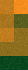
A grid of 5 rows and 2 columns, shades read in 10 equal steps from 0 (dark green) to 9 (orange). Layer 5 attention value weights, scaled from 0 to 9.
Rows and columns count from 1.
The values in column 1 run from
0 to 7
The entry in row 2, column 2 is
3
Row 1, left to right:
7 9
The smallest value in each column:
0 0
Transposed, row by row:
7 6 7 5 0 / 9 3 5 5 0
